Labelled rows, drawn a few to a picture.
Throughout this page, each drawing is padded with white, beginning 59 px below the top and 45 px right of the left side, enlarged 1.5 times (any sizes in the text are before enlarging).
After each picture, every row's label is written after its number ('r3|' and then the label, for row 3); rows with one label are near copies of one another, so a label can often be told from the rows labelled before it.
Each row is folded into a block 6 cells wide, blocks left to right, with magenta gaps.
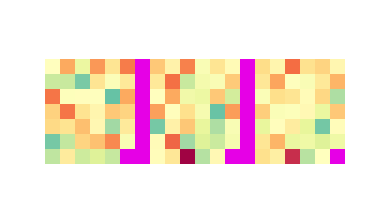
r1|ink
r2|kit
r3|kit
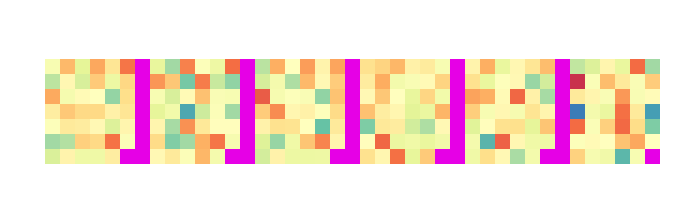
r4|ink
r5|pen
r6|ink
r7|kit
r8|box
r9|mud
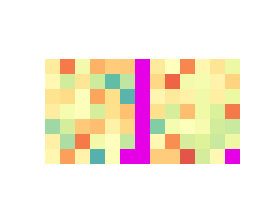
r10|box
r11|kit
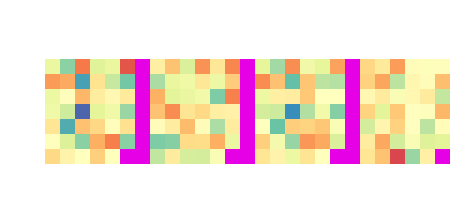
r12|pen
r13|ink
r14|pen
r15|kit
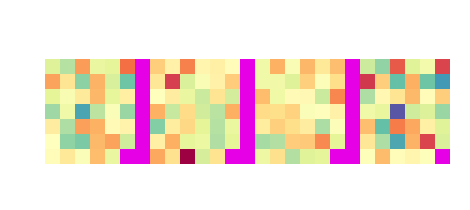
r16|pen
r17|kit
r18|ink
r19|pen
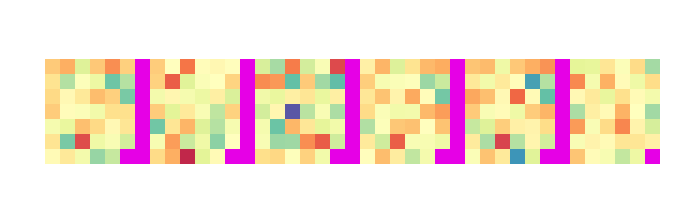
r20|box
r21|kit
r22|pen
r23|box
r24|box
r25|mud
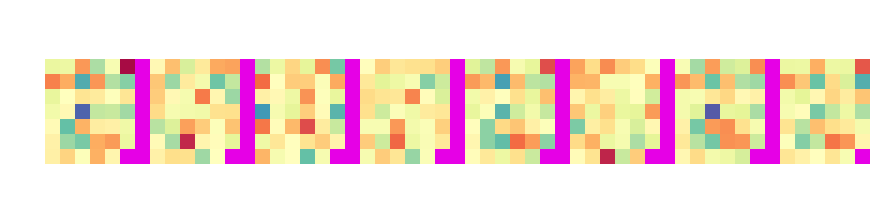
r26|pen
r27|box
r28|mud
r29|box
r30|pen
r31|kit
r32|pen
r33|pen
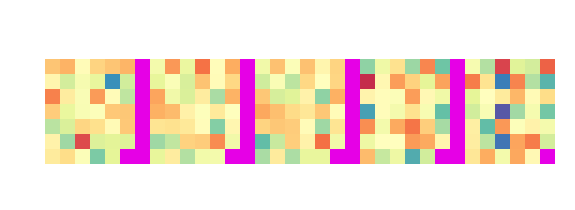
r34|box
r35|ink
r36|ink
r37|mud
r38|pen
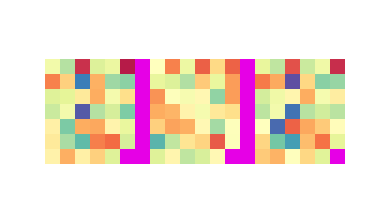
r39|pen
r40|ink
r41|pen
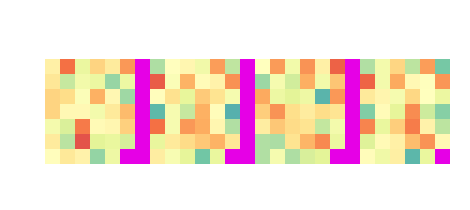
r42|box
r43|mud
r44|ink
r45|mud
